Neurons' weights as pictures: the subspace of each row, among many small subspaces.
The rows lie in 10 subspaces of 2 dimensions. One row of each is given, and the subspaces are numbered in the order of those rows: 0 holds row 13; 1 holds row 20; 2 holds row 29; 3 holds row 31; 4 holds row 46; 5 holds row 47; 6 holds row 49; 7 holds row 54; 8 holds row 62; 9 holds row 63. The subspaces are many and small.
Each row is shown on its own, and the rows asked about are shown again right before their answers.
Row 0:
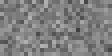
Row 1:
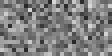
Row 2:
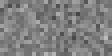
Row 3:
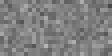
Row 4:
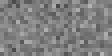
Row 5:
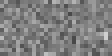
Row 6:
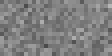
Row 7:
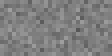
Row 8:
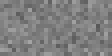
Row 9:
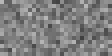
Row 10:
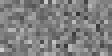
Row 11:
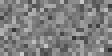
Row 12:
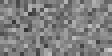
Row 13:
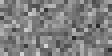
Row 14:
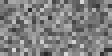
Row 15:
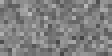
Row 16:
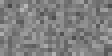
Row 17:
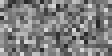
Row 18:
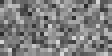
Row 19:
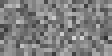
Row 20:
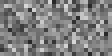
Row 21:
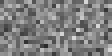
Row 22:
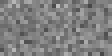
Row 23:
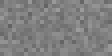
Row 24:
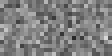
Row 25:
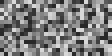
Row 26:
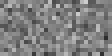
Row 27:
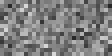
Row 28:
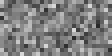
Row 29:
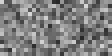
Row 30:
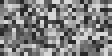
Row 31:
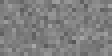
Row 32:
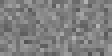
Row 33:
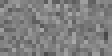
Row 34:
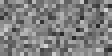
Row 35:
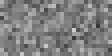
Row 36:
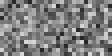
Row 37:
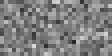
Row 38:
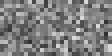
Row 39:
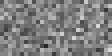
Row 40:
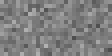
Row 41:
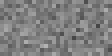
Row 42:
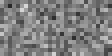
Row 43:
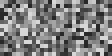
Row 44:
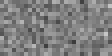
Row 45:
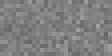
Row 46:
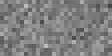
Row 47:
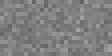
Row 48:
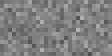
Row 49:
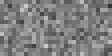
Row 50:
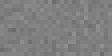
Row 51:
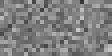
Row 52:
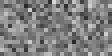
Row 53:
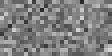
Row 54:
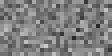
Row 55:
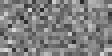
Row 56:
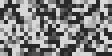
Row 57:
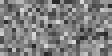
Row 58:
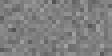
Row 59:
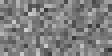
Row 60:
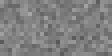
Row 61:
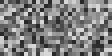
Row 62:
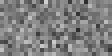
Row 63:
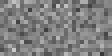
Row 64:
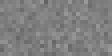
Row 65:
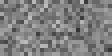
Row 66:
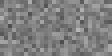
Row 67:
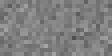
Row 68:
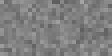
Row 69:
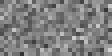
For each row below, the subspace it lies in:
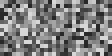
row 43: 4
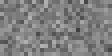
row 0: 8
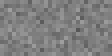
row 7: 1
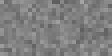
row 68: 2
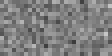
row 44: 6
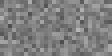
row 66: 1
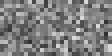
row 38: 5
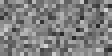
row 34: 7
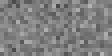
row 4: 9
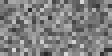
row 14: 7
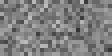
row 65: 8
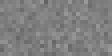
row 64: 8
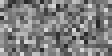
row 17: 0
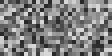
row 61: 4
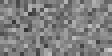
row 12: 0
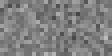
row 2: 6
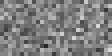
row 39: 7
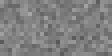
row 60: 2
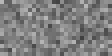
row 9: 2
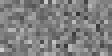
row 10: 8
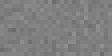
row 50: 8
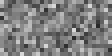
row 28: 0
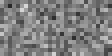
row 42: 6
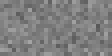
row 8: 5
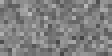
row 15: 2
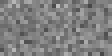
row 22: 9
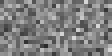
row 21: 7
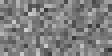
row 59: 0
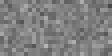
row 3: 6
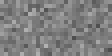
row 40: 0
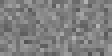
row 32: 7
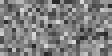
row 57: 3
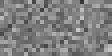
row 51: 5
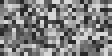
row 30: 3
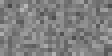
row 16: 6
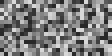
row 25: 9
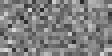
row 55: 5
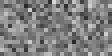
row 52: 1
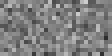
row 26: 4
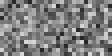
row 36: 9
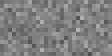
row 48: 1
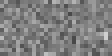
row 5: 3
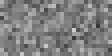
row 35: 0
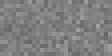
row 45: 5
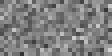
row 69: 9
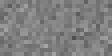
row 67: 4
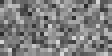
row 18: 2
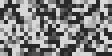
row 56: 2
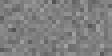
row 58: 8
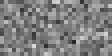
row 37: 3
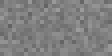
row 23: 1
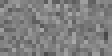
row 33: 6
